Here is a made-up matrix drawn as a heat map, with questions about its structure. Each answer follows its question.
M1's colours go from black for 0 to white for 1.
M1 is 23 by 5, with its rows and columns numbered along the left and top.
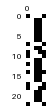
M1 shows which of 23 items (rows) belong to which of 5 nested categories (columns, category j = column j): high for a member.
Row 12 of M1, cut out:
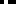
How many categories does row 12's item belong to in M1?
2
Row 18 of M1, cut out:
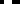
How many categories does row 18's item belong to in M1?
2
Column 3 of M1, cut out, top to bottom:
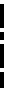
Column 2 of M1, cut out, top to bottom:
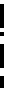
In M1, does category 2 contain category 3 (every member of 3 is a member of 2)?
yes
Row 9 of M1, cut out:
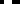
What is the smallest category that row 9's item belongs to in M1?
2
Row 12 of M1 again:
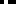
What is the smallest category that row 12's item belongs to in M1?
4
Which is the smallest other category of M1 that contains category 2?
1
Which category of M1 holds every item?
1
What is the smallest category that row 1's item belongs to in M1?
0
